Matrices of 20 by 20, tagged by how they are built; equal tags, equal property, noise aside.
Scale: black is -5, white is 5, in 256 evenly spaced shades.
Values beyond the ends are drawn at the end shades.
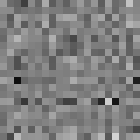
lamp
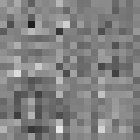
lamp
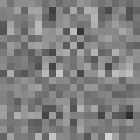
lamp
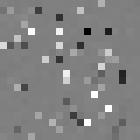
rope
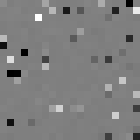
rope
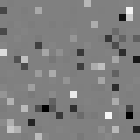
rope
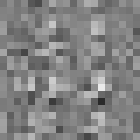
lamp
